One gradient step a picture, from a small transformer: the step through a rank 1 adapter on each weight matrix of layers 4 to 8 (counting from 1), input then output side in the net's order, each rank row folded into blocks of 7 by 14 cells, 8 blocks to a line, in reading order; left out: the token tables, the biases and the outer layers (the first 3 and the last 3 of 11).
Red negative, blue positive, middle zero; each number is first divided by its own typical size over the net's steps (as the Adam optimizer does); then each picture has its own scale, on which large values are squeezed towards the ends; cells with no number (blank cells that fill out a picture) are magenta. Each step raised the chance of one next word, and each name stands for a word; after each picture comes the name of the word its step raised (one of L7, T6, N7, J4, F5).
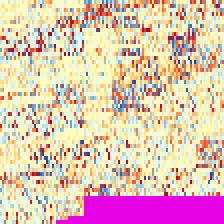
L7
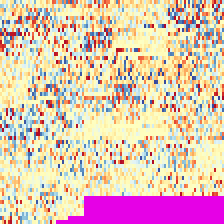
L7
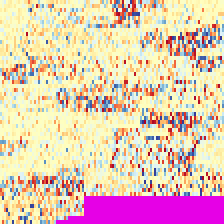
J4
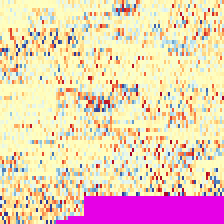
J4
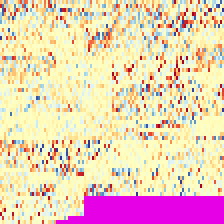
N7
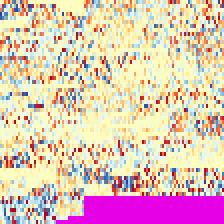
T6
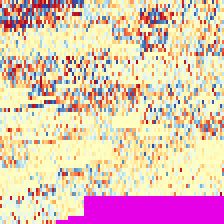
T6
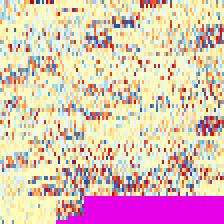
T6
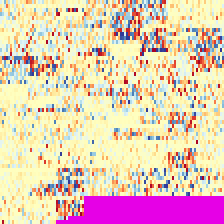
N7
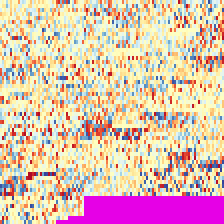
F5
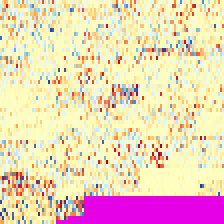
J4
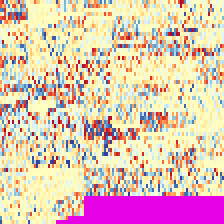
F5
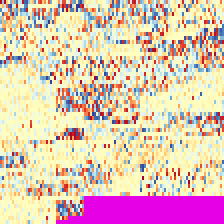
T6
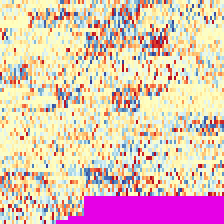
T6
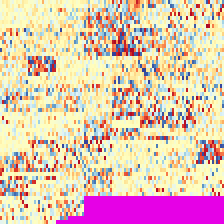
F5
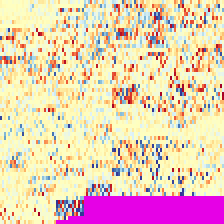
N7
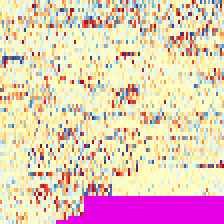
N7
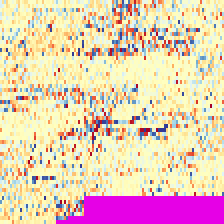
J4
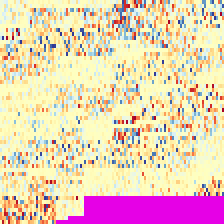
J4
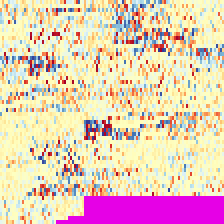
N7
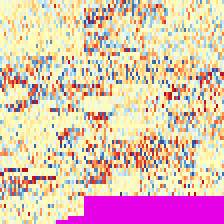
F5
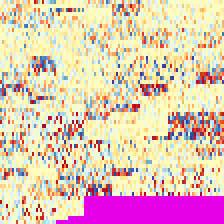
F5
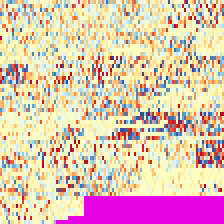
F5
